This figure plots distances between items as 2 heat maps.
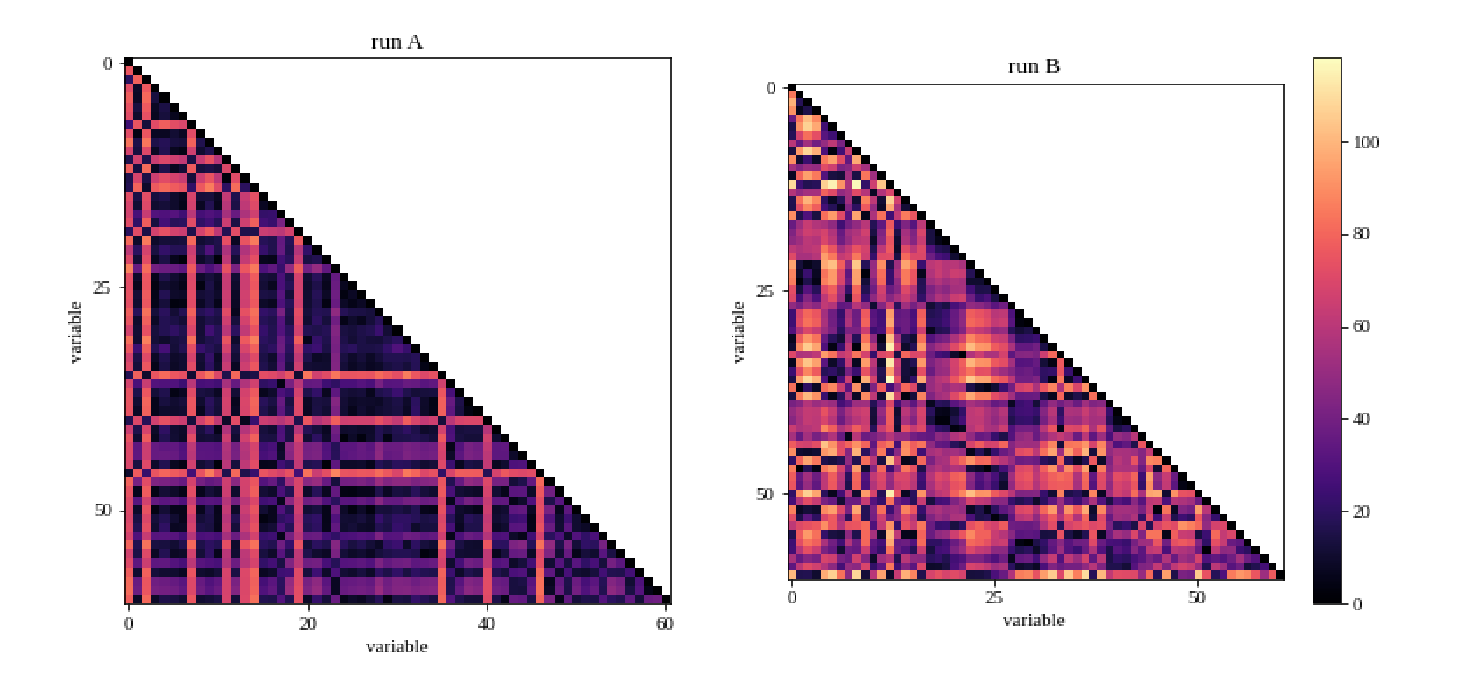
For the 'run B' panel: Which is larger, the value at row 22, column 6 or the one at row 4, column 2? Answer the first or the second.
the second
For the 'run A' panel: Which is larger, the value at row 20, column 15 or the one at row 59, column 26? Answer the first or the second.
the second
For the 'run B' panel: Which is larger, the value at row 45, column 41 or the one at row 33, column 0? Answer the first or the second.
the second
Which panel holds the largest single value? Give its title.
run B
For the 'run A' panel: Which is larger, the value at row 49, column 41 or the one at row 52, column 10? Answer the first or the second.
the first
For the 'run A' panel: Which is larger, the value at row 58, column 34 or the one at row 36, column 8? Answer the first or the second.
the first
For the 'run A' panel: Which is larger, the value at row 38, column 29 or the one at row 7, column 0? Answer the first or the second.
the second
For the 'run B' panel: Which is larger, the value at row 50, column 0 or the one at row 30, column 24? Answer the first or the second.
the second
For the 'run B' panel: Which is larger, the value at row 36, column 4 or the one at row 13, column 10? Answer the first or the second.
the first
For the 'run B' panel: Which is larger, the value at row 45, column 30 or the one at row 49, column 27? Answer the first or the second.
the first
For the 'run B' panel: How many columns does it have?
61
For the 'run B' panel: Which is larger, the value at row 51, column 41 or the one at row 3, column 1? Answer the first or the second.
the first
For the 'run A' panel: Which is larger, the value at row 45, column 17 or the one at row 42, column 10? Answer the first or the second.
the first
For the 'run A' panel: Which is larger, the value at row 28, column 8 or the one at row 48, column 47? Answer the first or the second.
the second
